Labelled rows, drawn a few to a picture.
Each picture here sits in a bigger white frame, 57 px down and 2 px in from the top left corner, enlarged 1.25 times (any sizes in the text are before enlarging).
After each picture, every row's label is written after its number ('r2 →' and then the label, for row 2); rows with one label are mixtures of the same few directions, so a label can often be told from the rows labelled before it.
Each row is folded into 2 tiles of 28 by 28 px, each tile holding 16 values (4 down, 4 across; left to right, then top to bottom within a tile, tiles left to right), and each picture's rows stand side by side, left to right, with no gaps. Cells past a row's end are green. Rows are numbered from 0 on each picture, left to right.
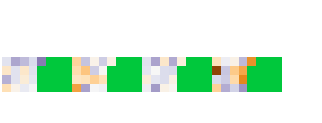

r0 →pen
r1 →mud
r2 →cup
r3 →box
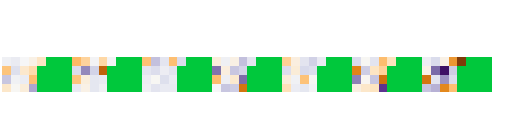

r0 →box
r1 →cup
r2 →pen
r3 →box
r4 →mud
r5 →box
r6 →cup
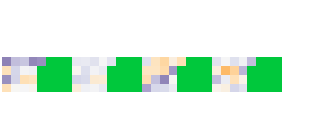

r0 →pen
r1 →pen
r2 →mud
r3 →cup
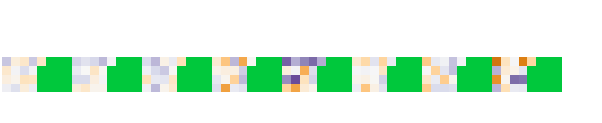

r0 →pen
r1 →pen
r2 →cup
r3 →cup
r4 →pen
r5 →cup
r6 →mud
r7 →pen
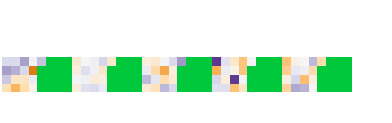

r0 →mud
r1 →box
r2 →cup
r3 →mud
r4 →box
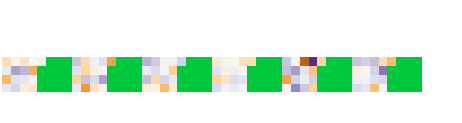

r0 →cup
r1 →pen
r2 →mud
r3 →pen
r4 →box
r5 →cup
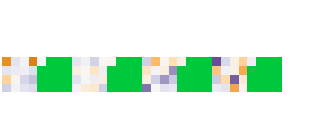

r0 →pen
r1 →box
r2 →mud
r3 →mud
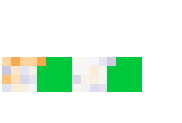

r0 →pen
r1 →cup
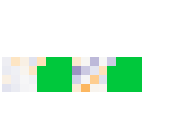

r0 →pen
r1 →mud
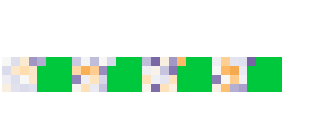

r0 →cup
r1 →cup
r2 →cup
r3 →cup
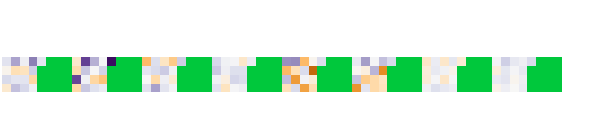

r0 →cup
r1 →pen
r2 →pen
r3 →box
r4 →mud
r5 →mud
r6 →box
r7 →pen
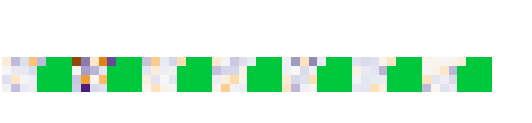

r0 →pen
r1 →pen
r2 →pen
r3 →mud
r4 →cup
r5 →cup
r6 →mud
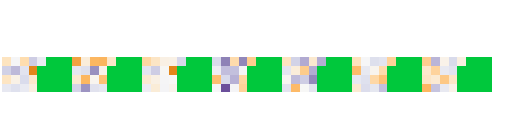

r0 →cup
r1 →pen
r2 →cup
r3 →cup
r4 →pen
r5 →box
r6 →mud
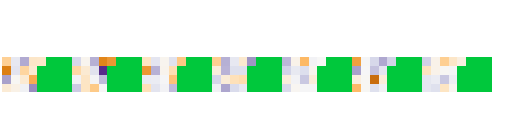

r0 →box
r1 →cup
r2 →box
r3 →pen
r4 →box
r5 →mud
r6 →mud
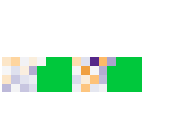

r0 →mud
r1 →box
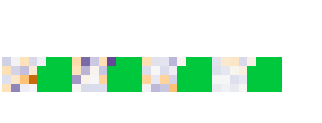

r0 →pen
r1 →pen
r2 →box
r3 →box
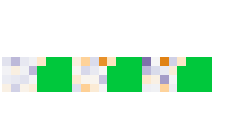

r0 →cup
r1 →cup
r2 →box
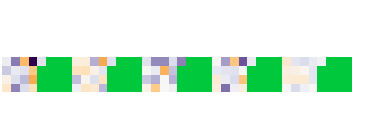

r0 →cup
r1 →box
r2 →pen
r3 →cup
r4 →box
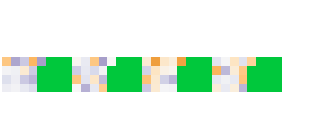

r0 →pen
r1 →box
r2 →pen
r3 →box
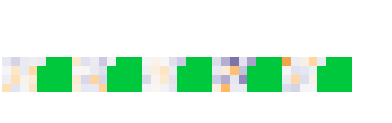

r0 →mud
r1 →box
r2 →cup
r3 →pen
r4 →pen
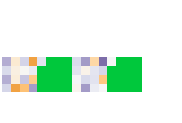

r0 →box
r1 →cup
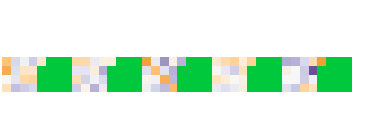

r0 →box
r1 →mud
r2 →box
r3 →pen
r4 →cup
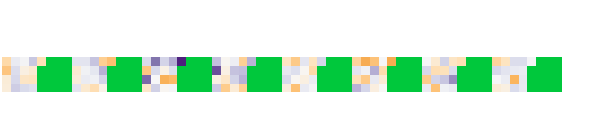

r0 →box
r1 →cup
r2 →pen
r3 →box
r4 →cup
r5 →pen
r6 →pen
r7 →mud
